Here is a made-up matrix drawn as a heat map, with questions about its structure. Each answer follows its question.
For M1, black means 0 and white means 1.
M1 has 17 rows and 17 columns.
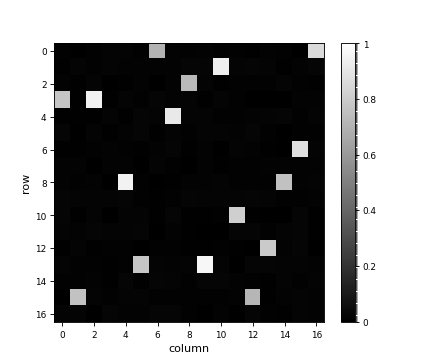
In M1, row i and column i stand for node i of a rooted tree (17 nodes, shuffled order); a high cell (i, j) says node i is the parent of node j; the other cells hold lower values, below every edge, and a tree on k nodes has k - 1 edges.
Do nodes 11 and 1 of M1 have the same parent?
no
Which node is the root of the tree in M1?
3
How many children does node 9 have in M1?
0
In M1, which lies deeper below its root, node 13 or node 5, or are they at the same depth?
node 5
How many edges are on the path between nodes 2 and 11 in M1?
7
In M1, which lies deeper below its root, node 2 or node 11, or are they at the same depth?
node 11
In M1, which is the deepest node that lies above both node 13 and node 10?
15
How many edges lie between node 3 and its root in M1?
0
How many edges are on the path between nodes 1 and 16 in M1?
4
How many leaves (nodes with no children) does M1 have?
6
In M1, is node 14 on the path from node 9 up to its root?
no
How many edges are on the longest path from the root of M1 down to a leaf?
6
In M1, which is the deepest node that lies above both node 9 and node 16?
0
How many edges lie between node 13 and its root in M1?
5
